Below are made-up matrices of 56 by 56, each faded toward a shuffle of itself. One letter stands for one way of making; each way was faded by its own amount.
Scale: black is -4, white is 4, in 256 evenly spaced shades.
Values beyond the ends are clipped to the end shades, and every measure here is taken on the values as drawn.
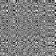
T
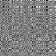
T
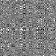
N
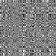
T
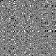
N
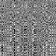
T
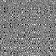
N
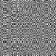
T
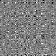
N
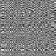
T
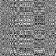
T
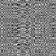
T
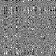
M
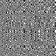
M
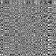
T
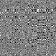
M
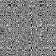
N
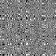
M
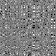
M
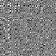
N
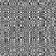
T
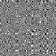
M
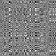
T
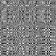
T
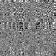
N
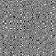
M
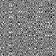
M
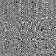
N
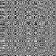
T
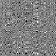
N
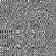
N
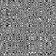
N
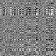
T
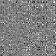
M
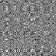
M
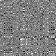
M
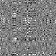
M
